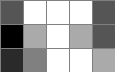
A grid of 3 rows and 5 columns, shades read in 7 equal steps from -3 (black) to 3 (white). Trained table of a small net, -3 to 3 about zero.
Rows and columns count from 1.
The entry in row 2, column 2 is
1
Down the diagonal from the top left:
-1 1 3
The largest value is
3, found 6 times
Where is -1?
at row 1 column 1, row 1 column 5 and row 2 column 5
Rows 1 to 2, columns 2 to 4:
3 3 3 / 1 3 1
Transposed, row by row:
-1 -3 -2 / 3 1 0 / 3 3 3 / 3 1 3 / -1 -1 1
